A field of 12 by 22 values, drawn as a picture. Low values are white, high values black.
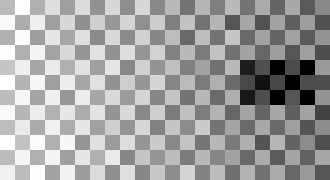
Grain: checkered. Odd patch: higher, in the middle right. Ninth with the highest average: middle right. Slope: up to the right. Mirror symmetry: none. Odd rows or columns: none.
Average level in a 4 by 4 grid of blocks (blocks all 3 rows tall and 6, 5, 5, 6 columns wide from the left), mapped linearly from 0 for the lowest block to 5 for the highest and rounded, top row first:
0123 / 0125 / 0124 / 0123
